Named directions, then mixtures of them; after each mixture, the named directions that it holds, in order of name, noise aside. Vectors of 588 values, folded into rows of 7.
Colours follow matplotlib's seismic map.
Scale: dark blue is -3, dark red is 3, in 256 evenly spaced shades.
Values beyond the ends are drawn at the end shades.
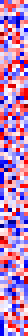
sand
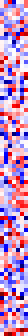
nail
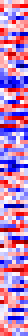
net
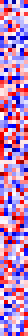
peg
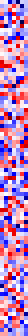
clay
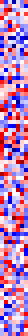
peg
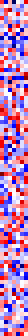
nail, peg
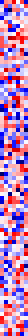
peg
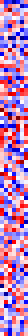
clay, peg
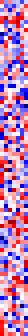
sand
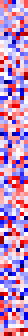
nail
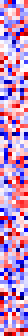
nail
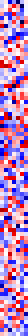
clay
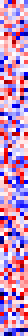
nail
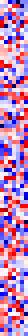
clay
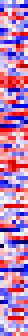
net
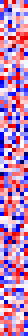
peg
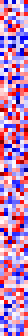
peg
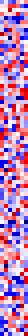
peg, sand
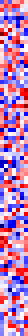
net, sand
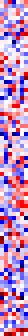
nail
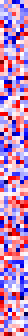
clay, nail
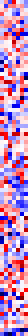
nail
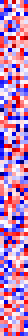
peg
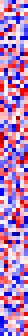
peg, sand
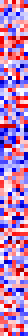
net, peg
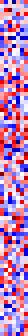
peg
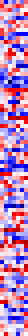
net, peg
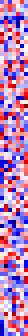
sand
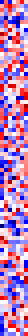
sand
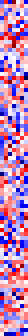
nail, peg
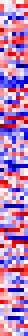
net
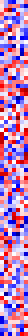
peg, sand
